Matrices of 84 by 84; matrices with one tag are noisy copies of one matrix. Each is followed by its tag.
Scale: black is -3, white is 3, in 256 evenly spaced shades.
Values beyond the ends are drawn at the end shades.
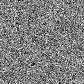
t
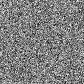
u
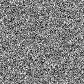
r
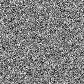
r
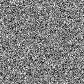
r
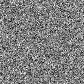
r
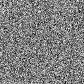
u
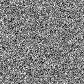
r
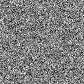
r
